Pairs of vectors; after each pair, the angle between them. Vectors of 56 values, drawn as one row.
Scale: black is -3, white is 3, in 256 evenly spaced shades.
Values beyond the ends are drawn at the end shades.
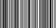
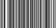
partly opposed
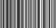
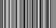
nearly opposite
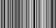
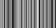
partly aligned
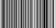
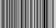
nearly parallel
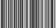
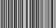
nearly parallel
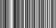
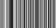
nearly opposite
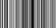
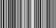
nearly opposite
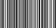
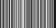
orthogonal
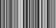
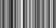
partly aligned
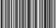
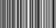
partly opposed
